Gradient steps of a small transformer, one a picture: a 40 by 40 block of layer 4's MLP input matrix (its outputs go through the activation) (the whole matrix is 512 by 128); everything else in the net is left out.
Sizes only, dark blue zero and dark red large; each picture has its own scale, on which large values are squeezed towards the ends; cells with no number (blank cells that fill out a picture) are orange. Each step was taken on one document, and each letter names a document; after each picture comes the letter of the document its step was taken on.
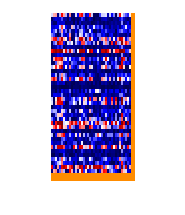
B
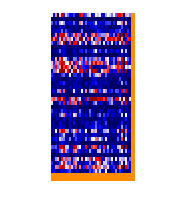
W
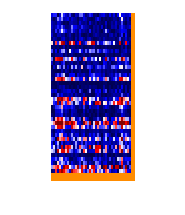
B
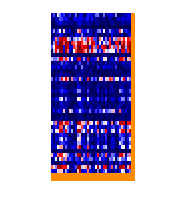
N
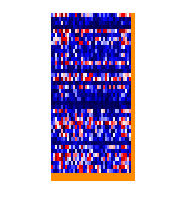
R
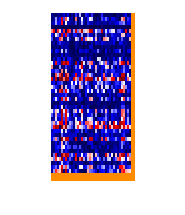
R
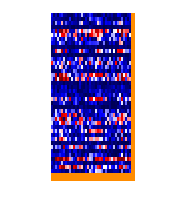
W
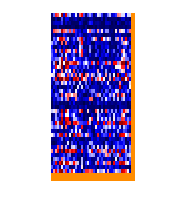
R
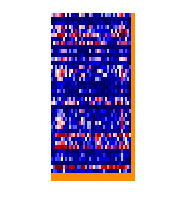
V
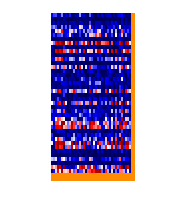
V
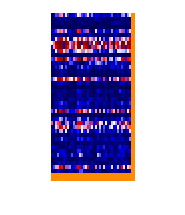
N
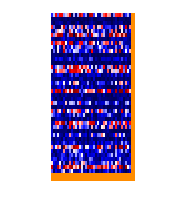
V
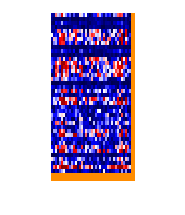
W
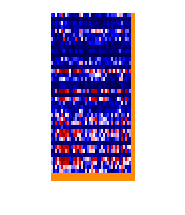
W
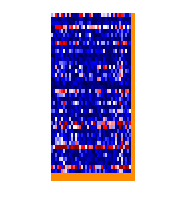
V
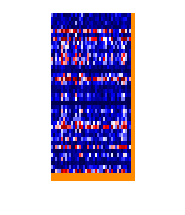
R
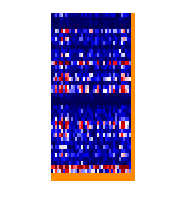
R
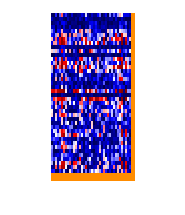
W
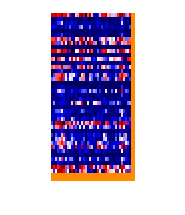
B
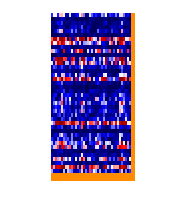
B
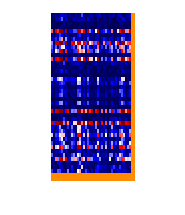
N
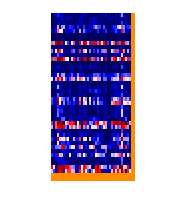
B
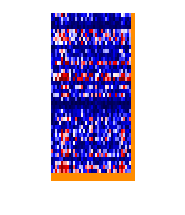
R
